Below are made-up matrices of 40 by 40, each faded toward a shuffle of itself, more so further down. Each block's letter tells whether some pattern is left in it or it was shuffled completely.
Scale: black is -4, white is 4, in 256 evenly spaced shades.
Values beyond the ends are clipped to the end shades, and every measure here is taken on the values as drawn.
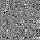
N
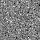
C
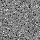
C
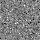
C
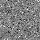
C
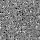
C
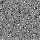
C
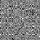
N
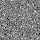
C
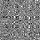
N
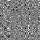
N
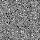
C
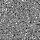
C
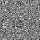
N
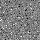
C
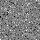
C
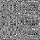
N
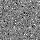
C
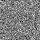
C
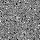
C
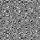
N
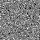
C
